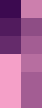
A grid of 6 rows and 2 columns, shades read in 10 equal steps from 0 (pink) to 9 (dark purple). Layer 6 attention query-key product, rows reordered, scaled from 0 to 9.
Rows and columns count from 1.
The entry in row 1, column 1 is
9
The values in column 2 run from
2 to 5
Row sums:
11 13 11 3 4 4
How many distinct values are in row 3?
2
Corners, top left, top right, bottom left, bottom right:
9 2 0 4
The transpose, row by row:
9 8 7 0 0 0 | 2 5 4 3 4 4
